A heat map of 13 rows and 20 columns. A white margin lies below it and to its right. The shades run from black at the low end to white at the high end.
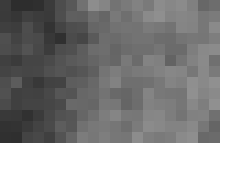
Slope: up to the right. Grain: blotchy. Average level on the scale: 40%. Odd rows or columns: none. Stripes: none.
